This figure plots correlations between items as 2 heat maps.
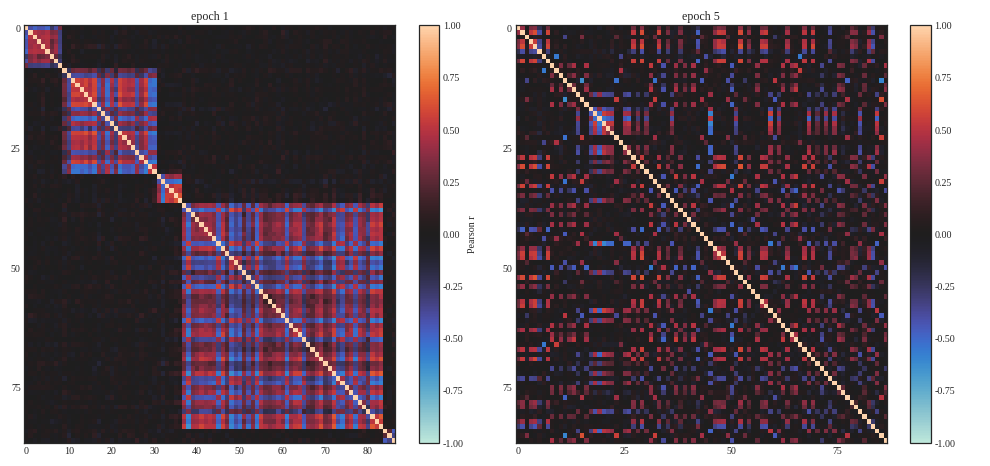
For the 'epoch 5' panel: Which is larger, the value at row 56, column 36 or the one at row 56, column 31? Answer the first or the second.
the second
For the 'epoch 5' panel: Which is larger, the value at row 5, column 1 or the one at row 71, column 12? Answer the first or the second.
the second
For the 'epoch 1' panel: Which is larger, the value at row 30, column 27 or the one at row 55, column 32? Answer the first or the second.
the second
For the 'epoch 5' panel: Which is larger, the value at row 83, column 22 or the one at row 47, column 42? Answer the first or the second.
the first
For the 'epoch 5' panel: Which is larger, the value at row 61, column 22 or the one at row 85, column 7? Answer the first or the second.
the first
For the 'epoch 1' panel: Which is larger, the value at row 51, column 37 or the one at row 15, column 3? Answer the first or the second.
the first
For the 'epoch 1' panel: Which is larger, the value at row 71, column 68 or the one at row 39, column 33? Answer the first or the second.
the first
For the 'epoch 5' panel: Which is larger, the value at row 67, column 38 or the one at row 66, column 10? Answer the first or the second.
the first
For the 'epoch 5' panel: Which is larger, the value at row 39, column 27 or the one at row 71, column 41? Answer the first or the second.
the first
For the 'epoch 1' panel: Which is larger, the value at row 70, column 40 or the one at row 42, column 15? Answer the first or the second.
the first
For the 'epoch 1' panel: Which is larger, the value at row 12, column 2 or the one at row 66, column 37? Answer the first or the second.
the second
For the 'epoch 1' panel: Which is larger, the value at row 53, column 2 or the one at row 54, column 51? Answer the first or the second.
the first
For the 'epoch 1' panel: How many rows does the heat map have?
87
